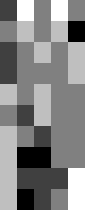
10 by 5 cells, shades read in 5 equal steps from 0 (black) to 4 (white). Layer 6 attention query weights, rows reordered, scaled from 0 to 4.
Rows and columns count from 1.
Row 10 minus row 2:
1 -3 -1 -1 4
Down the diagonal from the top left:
1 3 3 2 2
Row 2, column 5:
0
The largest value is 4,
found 4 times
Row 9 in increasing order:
1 1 1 3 4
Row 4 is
1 2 2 2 3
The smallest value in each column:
1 0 0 1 0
